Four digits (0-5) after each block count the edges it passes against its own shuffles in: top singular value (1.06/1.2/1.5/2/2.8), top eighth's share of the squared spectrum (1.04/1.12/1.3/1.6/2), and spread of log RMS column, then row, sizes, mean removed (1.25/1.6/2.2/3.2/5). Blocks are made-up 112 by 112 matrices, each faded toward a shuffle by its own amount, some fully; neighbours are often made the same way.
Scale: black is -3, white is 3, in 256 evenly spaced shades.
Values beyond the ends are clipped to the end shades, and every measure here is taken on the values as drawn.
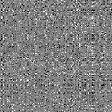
5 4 3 3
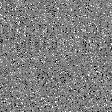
3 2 1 1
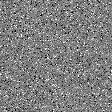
0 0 0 0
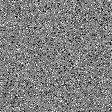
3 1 0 0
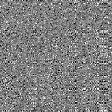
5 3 2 2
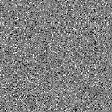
4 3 2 2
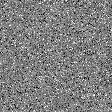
0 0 0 0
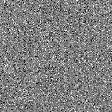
4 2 1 1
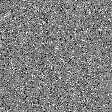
1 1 0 0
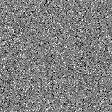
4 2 1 1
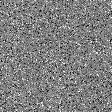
2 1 0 0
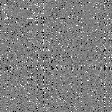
4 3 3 2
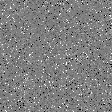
2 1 0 0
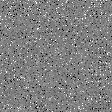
3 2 1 0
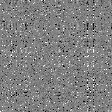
4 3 2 1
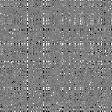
5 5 3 3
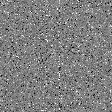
1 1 1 0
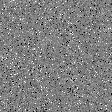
0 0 0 0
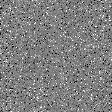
1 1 2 0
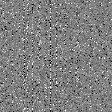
2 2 3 0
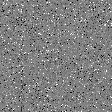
1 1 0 0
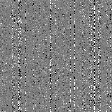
3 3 4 0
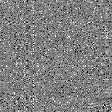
4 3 2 1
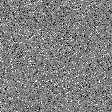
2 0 0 0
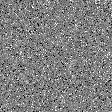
1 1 0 0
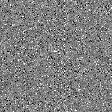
3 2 2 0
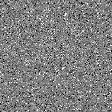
3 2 1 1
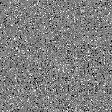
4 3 2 1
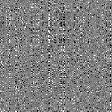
4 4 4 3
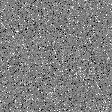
0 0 0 0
